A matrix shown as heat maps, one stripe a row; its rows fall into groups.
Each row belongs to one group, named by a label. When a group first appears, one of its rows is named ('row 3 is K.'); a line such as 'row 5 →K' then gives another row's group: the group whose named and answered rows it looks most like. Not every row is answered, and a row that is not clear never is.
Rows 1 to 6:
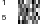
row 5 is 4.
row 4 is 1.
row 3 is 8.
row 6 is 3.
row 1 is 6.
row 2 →1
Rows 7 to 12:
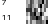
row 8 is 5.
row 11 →8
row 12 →6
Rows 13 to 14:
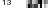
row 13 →5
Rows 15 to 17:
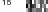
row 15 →6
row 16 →3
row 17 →5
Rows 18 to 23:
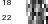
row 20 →4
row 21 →8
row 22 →4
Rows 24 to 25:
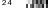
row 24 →4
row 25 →4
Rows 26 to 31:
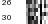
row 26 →3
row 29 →1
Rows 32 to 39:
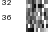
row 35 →1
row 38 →4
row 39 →3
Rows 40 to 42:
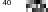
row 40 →8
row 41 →1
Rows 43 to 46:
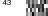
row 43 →1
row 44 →8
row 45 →6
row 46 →4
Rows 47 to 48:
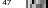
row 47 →4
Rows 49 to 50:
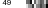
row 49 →6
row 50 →4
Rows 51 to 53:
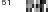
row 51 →1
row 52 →8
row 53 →6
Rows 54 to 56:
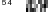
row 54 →5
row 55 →1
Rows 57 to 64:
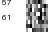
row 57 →8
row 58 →1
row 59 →5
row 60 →1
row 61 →5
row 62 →6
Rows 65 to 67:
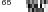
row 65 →1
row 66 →3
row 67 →8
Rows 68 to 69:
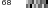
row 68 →4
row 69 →5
